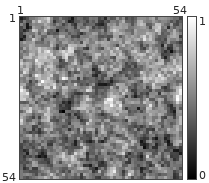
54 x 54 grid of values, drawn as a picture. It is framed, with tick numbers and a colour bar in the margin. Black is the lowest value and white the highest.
The field is mottled with small blotches. On average the colour sits 50% of the way up the scale. The histogram is bell-shaped.
